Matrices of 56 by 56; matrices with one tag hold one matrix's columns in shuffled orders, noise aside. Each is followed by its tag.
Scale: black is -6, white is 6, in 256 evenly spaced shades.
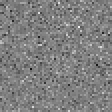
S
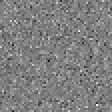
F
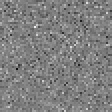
S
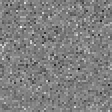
S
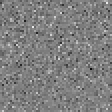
S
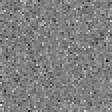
F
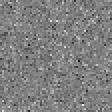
F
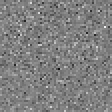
S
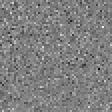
S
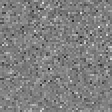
S
